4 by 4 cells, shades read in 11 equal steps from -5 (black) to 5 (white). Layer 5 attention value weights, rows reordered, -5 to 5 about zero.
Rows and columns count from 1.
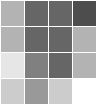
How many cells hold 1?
1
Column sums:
11 -1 0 7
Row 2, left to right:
2 -1 -1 2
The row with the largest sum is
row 4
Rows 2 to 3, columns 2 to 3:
-1 -1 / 0 -1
